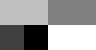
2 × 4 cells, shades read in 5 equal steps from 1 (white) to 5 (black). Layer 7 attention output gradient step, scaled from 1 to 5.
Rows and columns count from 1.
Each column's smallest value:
2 2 1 1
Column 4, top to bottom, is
3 1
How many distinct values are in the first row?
2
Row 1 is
2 2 3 3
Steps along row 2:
up down same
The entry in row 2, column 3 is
1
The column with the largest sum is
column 2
